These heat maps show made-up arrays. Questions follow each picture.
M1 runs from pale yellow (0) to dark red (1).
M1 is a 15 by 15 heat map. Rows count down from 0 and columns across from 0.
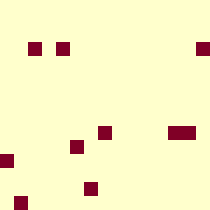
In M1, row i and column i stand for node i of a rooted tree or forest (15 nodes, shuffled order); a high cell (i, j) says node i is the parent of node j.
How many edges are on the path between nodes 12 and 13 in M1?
2
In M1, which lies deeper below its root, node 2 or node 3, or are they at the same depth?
node 2
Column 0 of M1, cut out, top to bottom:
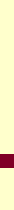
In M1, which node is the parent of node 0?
11
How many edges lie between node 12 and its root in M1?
1
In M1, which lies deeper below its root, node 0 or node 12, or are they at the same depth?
the same depth
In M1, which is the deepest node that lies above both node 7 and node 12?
9
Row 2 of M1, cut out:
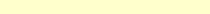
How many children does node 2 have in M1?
0
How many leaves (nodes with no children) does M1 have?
9
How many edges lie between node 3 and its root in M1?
0
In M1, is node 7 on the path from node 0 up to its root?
no
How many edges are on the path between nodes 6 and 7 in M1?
3
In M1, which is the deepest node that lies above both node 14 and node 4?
3
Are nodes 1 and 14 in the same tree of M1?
yes
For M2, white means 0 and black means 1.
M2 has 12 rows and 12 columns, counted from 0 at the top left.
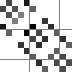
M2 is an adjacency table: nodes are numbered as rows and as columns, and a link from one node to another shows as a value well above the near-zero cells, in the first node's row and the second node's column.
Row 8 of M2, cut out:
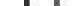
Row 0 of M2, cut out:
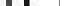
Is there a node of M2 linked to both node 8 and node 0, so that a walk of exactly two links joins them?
yes
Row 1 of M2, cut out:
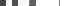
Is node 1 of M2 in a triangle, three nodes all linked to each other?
no
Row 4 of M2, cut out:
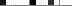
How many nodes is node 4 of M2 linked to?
3
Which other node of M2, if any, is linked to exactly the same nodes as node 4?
none
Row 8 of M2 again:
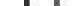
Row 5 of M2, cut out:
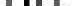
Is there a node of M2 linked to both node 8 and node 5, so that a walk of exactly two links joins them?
yes
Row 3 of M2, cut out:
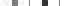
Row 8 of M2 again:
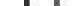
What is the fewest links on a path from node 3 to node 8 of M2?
5
